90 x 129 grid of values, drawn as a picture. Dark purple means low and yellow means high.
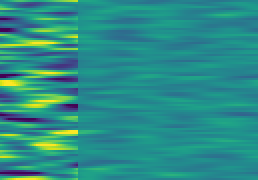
Streaks run across, left to right. A few values lie far out on both sides of the bulk. The right part is calmer, past a seam about 30% of the way across. No overall slope runs across the table. Overall the values sit about 50% of the way up the scale. The halves do not mirror each other.
